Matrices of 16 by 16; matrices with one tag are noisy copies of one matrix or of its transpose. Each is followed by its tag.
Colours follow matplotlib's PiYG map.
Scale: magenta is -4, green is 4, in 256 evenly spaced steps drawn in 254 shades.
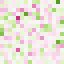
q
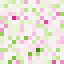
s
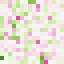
q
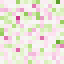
q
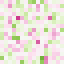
q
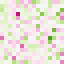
s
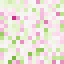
s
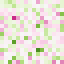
s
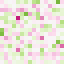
q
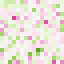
s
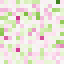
q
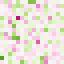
q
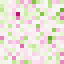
s
